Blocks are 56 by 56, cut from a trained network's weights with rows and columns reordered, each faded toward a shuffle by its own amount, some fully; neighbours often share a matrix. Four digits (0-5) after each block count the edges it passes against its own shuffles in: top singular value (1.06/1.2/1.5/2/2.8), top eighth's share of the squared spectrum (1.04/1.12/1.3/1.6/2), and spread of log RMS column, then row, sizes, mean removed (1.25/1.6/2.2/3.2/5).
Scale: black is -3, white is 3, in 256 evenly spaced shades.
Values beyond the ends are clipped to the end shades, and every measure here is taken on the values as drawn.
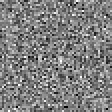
3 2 0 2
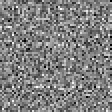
3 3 0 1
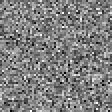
2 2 0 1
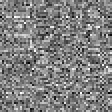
4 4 1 2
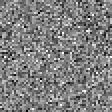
0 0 0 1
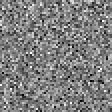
1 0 0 0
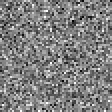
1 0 0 0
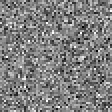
1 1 0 0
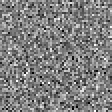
0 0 0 0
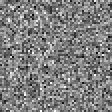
0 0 0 0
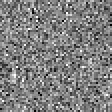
0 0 0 0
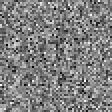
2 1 0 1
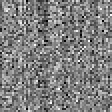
3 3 0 2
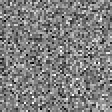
2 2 0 0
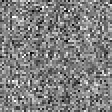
3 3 0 2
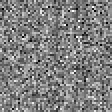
1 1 0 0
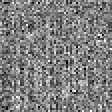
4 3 0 2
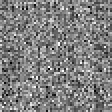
3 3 0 1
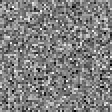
1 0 0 0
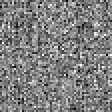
3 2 0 1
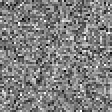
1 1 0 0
